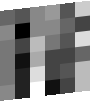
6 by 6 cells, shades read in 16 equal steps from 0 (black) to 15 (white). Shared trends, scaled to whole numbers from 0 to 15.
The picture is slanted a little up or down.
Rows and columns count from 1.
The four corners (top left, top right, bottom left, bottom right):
6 12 8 11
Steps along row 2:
down up same down down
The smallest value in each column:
6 0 8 1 4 4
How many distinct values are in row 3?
5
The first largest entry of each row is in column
6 1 6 3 3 3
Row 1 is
6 5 8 9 5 12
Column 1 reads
6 8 7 7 7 8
